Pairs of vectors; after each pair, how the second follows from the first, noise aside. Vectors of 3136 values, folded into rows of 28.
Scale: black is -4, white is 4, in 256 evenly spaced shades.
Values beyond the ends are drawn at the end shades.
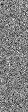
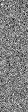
negated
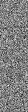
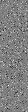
partly zeroed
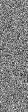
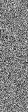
reversed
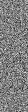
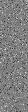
partly zeroed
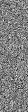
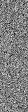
reversed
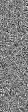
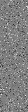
partly zeroed
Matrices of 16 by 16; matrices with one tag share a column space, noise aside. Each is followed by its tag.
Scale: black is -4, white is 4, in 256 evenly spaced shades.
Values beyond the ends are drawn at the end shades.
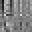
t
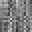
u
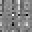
t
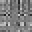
t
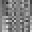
u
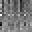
t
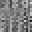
u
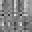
t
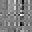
t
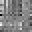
t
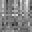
t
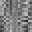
u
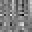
t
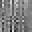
u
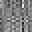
u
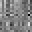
t
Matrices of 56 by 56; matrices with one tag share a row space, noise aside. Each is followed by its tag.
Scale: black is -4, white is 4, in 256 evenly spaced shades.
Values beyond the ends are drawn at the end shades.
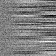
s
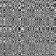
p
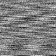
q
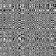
p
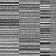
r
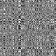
p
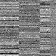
r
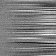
s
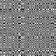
p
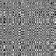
p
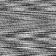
q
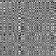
p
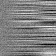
s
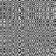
p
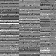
r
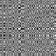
p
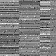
r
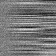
s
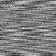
q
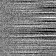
s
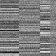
r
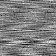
q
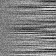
s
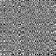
p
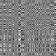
p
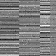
r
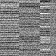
r
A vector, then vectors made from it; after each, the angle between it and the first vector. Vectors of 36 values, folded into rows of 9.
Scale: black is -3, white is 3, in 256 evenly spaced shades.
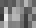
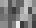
orthogonal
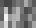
nearly parallel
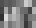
nearly parallel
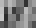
nearly opposite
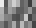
partly opposed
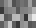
orthogonal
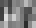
nearly parallel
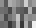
orthogonal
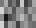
partly opposed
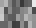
partly opposed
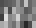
nearly parallel
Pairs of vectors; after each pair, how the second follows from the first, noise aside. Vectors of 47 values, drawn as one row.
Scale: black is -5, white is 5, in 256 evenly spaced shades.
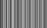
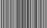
shuffled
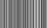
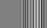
partly zeroed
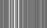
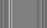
partly zeroed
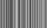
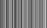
shuffled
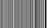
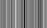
shuffled
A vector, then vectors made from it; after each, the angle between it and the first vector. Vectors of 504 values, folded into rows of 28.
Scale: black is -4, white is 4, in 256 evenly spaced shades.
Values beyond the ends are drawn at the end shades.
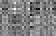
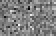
partly opposed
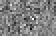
partly aligned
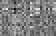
nearly opposite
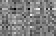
nearly opposite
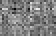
nearly opposite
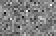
orthogonal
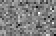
orthogonal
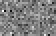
orthogonal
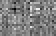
nearly opposite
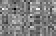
nearly opposite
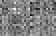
nearly parallel
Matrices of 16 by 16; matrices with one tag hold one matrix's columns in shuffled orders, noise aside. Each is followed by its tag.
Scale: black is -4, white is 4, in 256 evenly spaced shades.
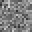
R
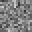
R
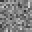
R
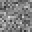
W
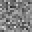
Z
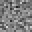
Z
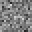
W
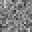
R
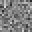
R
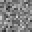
W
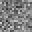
Z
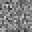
W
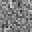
R
